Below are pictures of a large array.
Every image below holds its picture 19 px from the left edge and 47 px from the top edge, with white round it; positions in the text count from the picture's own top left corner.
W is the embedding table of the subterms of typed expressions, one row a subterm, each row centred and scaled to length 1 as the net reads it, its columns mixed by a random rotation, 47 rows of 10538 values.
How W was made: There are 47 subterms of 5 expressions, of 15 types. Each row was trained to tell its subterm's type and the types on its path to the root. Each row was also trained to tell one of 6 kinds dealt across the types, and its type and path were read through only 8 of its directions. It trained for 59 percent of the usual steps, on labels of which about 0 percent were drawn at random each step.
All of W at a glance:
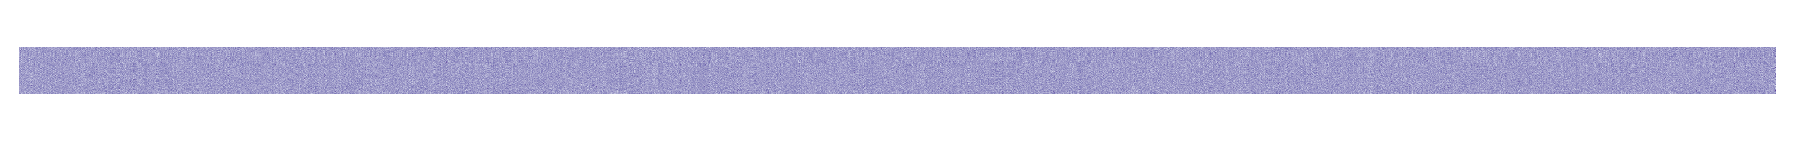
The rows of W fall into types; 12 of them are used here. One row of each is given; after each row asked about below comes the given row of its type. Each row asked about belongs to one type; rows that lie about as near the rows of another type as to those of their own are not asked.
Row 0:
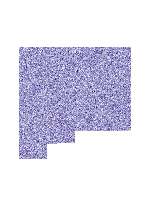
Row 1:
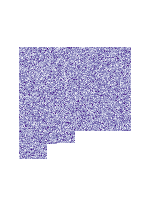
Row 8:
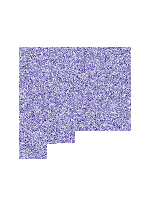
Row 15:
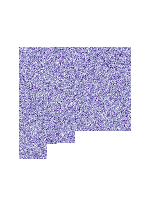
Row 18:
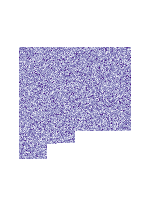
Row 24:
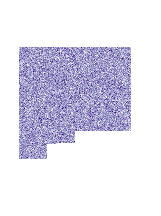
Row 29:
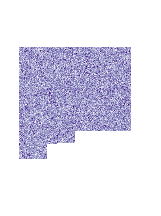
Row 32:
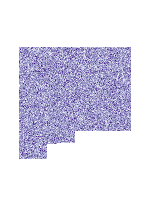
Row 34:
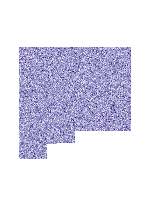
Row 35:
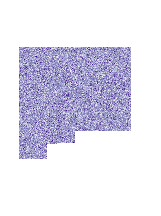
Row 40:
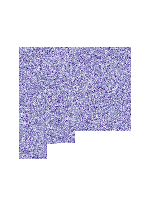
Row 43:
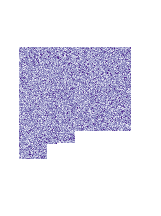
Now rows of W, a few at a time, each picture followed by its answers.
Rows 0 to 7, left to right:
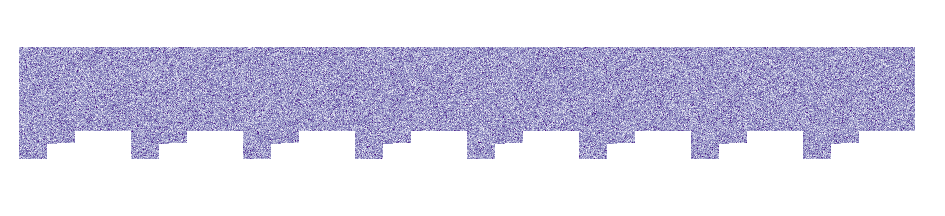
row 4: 43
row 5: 35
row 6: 8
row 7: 8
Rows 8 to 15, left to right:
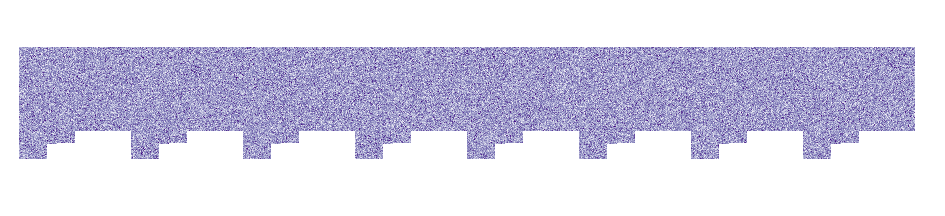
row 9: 43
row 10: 35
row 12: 40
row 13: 43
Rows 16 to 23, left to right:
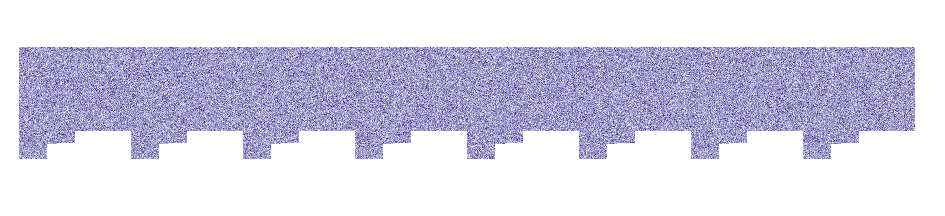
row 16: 32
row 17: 18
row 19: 34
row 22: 34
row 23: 35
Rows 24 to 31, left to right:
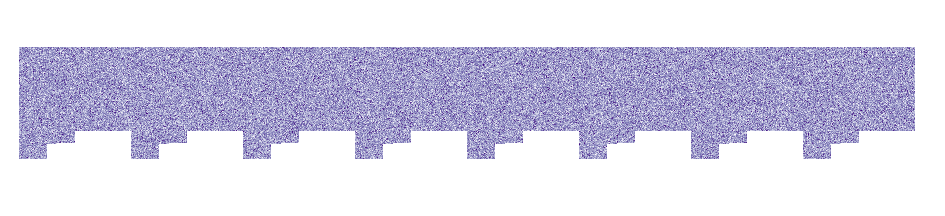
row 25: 35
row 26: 29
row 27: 34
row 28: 40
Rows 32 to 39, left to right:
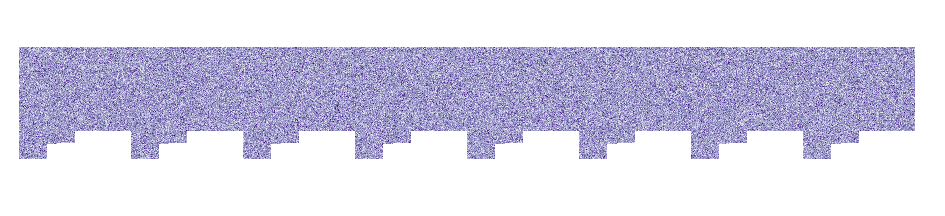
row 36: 34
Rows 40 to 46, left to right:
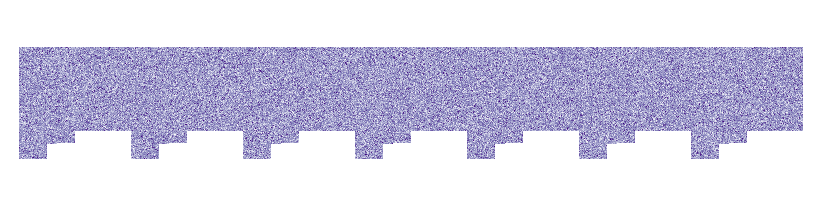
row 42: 32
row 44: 8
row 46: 8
